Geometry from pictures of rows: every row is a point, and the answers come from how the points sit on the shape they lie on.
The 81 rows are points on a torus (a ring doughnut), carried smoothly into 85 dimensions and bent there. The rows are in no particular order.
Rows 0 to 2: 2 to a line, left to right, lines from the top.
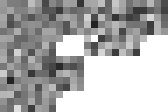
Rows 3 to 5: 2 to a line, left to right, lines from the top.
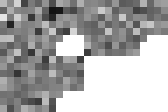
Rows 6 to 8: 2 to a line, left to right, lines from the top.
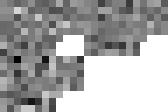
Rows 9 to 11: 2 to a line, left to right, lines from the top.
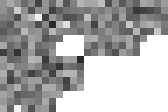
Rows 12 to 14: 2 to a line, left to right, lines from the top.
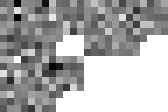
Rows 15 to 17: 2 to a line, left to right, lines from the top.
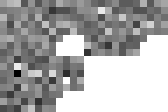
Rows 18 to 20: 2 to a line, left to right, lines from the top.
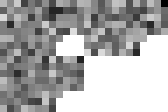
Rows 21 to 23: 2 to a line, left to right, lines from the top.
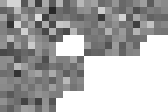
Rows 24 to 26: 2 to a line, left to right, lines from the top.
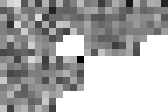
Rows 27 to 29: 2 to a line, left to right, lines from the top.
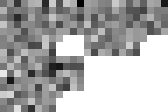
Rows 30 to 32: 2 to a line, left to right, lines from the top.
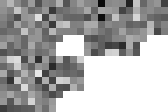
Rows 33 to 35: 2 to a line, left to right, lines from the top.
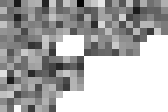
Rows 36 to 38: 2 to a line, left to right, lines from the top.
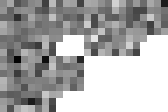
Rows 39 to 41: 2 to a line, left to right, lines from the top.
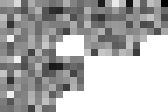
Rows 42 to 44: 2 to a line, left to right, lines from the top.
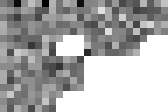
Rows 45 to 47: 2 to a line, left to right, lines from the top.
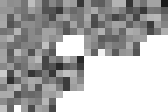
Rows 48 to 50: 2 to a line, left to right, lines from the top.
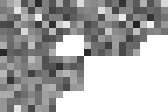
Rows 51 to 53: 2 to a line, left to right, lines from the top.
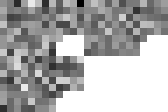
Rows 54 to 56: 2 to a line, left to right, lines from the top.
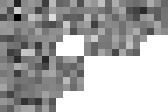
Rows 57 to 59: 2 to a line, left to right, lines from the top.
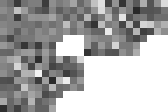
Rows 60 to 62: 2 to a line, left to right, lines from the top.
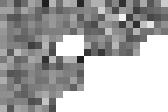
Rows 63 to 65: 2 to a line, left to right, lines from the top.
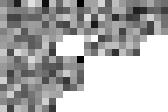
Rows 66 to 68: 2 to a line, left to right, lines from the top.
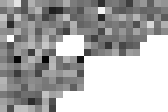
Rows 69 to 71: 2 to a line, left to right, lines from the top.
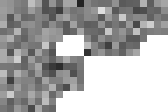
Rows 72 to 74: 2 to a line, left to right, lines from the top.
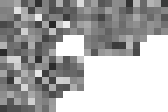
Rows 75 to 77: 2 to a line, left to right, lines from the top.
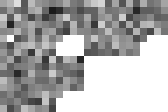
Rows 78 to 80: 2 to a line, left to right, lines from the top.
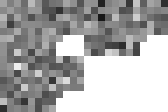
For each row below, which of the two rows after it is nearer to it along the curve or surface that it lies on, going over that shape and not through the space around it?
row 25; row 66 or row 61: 66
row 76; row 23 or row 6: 6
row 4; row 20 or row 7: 7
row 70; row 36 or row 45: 36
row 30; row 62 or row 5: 5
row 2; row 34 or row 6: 34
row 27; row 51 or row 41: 51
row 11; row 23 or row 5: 5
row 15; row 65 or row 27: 65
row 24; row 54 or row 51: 54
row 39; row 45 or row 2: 45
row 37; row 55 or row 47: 55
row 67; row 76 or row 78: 76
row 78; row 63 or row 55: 55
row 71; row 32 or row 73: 32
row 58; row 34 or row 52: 34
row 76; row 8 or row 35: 35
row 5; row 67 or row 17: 67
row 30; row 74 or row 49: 74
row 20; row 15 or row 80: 80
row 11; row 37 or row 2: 2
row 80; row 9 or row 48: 48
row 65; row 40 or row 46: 40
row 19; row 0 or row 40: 40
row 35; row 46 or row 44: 46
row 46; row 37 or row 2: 2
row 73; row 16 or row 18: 16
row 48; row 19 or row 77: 77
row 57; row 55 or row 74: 74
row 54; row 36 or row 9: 36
